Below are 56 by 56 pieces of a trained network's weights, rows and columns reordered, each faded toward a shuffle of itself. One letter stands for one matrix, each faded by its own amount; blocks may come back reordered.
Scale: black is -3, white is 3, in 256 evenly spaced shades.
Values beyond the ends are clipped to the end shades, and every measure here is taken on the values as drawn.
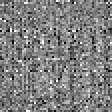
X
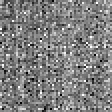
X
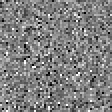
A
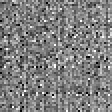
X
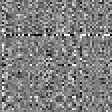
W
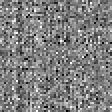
X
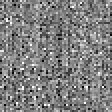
X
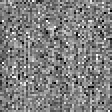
X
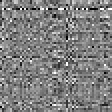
W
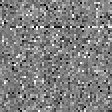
A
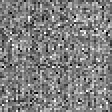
X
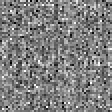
X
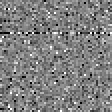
A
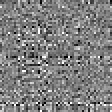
W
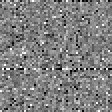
A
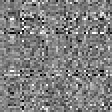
W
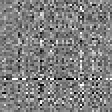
W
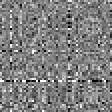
W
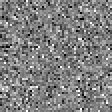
A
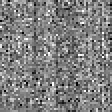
X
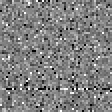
A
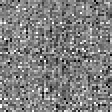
X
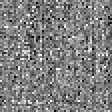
X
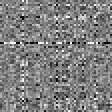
W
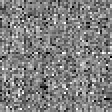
X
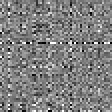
W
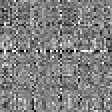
W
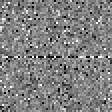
A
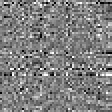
W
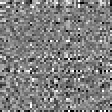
W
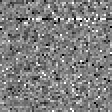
A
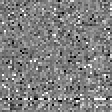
A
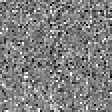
A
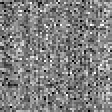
X
